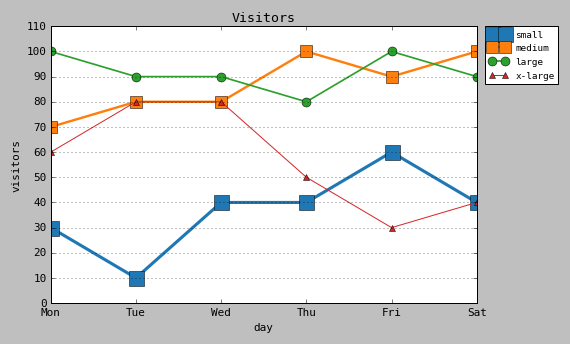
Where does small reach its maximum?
Fri
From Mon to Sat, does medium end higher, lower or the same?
higher
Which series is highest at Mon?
large
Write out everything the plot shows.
Title: Visitors
x-axis: day, ticks Mon Tue Wed Thu Fri Sat
y-axis: visitors, ticks 0 10 20 30 40 50 60 70 80 90 100 110
Legend: small, medium, large, x-large
Values:
small: 30 10 40 40 60 40
medium: 70 80 80 100 90 100
large: 100 90 90 80 100 90
x-large: 60 80 80 50 30 40
